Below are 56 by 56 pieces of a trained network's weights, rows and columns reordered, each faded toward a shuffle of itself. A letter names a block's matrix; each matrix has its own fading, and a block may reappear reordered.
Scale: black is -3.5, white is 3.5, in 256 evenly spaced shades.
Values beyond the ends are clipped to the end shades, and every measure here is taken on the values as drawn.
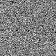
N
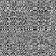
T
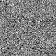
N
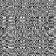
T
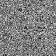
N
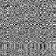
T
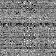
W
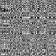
T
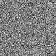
N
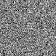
N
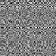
T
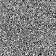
N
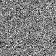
N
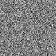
N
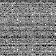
W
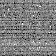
W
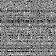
W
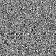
N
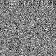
N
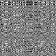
T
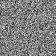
N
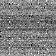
W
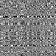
T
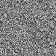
N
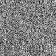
N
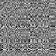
T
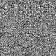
N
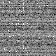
W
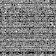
W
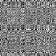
T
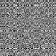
T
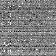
W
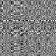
T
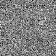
N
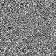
N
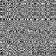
T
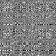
T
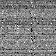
W
